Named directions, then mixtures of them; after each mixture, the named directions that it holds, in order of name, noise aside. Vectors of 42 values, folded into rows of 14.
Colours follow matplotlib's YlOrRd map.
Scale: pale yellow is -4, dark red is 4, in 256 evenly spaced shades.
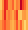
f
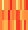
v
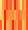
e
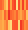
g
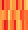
v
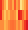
f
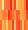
e, v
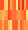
g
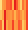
e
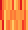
e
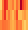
f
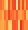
g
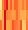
e, f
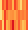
e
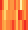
f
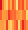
e, g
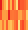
e, g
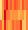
e, f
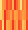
e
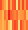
g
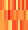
g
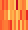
g, v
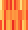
e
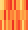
e, v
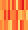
f, g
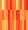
v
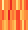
v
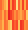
g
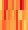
f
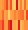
g
